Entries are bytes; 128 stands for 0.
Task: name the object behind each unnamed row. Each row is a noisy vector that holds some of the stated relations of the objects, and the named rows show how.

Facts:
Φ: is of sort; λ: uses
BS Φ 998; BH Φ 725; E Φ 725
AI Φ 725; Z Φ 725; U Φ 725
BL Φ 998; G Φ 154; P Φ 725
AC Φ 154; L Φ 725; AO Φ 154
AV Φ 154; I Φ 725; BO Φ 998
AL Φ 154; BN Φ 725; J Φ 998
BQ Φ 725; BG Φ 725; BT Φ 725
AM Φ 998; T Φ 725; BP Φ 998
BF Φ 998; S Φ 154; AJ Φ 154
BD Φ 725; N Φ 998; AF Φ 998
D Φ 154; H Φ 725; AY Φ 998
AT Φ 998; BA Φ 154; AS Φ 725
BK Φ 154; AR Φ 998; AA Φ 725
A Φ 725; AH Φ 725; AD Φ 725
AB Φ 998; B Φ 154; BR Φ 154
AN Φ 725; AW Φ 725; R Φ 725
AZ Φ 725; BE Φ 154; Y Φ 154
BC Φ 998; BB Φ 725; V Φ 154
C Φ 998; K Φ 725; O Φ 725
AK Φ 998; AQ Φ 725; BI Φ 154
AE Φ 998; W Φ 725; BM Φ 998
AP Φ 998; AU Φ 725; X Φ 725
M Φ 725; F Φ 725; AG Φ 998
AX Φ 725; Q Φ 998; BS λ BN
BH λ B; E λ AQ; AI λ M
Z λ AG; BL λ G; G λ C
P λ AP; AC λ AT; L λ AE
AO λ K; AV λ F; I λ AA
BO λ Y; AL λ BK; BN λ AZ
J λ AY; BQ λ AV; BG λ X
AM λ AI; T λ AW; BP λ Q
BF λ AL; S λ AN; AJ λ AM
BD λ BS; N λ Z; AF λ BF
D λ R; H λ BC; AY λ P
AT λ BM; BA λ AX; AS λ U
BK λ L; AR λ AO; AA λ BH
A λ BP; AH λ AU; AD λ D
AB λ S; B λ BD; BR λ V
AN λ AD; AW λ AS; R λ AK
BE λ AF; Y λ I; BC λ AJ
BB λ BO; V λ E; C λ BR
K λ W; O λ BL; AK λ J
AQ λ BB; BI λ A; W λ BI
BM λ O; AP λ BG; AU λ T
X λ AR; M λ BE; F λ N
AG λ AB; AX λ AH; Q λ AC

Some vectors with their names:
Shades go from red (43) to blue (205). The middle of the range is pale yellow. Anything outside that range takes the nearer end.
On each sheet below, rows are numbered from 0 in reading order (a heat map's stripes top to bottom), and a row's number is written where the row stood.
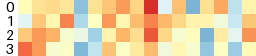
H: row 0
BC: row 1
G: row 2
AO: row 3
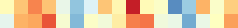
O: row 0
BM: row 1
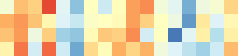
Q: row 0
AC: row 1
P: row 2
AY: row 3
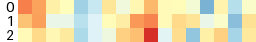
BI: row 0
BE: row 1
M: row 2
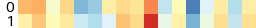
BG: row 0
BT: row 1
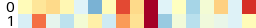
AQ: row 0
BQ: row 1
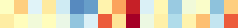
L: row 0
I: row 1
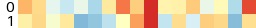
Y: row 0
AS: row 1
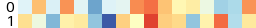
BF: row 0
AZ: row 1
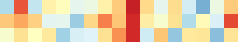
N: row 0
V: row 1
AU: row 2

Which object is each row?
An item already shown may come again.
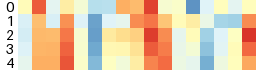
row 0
AN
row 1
BF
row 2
C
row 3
BL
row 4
BM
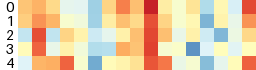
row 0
V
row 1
G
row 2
AG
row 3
AN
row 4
BL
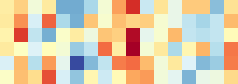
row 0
U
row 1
AP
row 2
AV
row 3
AA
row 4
AE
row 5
BP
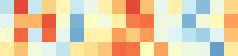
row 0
AG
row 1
BM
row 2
AK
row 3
BA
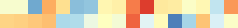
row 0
BS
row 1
A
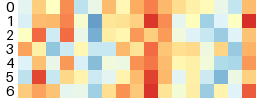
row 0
AM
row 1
C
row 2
AK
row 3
B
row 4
AF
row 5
AG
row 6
BR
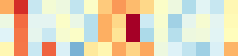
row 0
D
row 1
Z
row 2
F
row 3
J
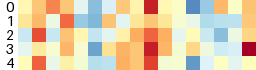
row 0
O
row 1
AR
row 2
AB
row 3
BO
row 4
AN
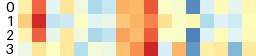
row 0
AD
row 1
S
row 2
AD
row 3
AX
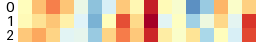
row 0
O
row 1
E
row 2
V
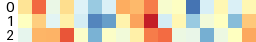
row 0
R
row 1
L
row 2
BM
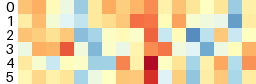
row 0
AJ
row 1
BA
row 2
W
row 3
AT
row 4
BH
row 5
AI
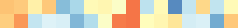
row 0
K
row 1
BK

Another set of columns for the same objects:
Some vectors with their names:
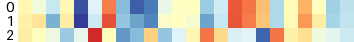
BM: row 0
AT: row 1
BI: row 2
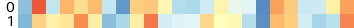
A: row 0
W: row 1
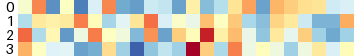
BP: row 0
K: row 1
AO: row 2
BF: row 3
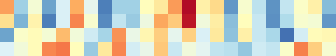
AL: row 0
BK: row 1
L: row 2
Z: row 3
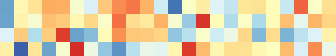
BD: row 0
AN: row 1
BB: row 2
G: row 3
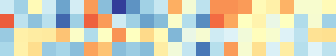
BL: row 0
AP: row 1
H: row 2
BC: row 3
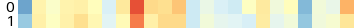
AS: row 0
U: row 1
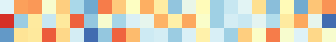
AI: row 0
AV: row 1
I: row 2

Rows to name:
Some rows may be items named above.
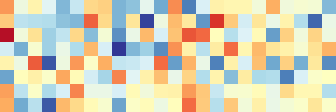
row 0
J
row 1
AR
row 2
BE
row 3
C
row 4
AJ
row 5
L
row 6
BA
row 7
V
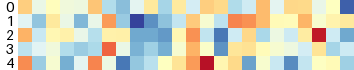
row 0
Y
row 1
BL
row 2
N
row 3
AE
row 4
AL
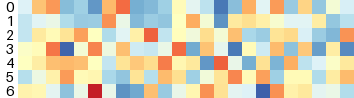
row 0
AM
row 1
AE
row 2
K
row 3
AJ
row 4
R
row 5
O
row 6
BI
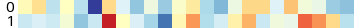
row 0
BO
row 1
AB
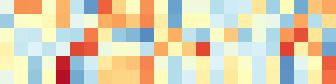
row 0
AI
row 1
BN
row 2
AG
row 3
S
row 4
E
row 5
E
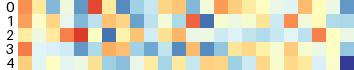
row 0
AC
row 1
AK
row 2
F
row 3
AY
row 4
Y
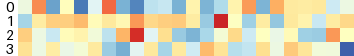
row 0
BP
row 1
AD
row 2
P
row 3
Y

